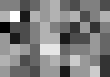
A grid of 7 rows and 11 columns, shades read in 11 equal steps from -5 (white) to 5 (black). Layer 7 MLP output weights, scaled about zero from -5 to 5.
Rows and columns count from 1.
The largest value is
5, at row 3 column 1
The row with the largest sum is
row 3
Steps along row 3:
down same down down up up up down up down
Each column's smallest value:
-2 -5 -1 -2 -4 -4 -1 -3 -1 -3 -2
